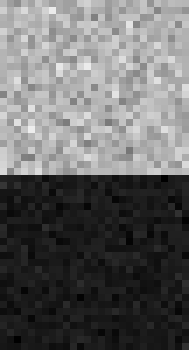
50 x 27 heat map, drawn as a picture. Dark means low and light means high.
It is made of 2 by 1 panels. Panel 1,1: high, fine-grained. Panel 2,1: very low, fine-grained, faint in contrast.
